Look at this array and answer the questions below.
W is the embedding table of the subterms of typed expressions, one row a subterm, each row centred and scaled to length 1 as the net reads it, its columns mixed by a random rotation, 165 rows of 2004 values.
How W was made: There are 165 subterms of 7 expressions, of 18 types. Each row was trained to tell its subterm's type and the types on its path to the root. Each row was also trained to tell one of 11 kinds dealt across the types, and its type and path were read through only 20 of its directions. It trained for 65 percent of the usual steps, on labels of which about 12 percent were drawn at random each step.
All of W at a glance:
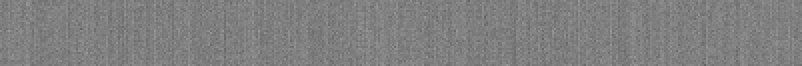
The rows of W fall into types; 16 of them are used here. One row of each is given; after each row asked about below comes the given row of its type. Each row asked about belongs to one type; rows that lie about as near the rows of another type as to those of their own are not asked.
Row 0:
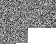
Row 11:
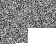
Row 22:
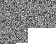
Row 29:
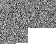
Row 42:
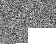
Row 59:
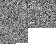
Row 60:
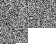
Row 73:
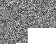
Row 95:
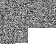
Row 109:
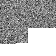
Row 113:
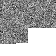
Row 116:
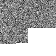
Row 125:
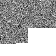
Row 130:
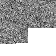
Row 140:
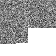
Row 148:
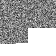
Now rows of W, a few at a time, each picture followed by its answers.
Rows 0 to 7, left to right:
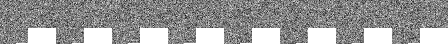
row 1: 29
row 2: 29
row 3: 22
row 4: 73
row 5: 148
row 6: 11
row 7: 113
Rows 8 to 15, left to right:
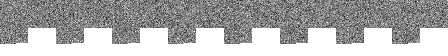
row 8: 140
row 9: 140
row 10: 140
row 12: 0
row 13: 113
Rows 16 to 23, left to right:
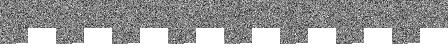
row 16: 22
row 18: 11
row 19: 109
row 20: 73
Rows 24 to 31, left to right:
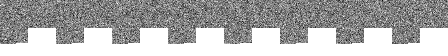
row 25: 140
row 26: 60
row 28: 42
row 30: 109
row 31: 73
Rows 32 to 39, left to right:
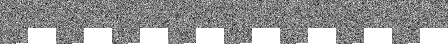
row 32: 29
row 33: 148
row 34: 130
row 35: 11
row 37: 60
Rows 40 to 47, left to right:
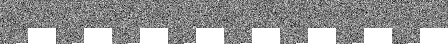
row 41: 11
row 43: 109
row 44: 60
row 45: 29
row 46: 73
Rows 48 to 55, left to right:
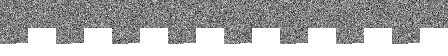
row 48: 95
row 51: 95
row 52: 59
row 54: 60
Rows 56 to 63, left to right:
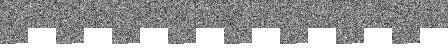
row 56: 11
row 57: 42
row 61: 109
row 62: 11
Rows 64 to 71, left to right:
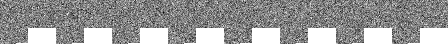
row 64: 125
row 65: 73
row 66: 60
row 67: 113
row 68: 130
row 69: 11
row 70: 130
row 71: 130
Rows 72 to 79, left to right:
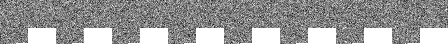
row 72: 113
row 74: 42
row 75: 140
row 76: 29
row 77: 140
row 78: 29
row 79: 130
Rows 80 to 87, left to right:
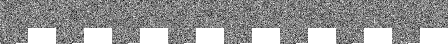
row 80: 130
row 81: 73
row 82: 22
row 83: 60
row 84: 113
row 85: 0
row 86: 0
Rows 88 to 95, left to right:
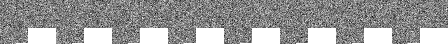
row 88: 22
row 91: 11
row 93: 73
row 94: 29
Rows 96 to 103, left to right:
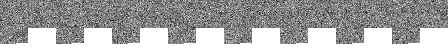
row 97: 140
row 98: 60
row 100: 22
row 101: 60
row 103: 148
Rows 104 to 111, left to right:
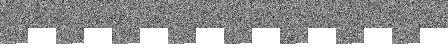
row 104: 42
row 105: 95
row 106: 11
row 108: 59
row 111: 59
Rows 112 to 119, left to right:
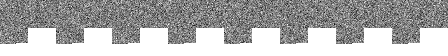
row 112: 42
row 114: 140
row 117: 22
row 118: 148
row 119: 148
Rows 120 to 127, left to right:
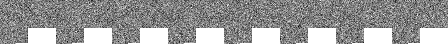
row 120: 59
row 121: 95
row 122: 60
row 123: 95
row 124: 130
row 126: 73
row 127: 116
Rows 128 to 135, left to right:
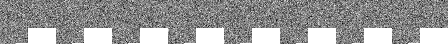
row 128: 59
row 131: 59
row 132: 73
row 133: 29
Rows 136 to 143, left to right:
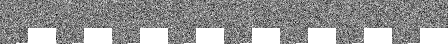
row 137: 125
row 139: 130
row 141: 29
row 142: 60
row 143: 11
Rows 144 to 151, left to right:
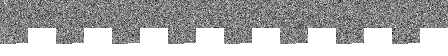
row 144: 29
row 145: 42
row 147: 0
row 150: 113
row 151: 116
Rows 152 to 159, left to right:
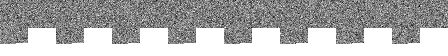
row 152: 22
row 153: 113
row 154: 140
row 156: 59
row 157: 42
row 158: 113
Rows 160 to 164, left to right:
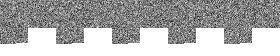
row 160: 140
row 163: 22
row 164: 0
